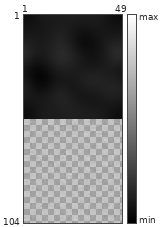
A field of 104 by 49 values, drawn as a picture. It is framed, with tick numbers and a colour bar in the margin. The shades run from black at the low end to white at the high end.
The table splits into 2 rows of 1 panel. Panel 1,1: very low, smooth, faint in contrast. Panel 2,1: high, checkered.
